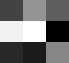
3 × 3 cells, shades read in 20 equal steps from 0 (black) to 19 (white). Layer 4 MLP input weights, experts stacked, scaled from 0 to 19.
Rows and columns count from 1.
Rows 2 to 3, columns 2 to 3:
19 0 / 2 10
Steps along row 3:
down up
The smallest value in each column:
3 2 0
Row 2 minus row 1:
13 8 -7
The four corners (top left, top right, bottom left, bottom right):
5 7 3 10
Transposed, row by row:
5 18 3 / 11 19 2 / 7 0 10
